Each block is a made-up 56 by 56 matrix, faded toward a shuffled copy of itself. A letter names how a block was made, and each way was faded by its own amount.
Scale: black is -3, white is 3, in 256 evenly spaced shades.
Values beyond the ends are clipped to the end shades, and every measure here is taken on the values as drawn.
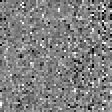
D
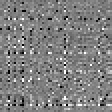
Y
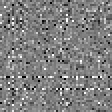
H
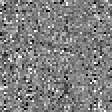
D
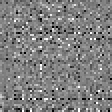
H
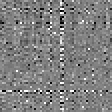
Y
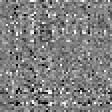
H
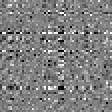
Y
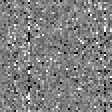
D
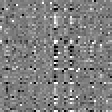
Y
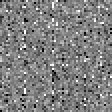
D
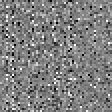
D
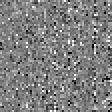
D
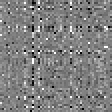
Y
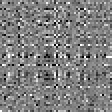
Y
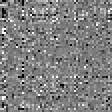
H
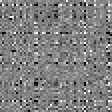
Y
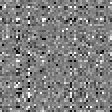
Y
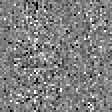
D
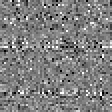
H
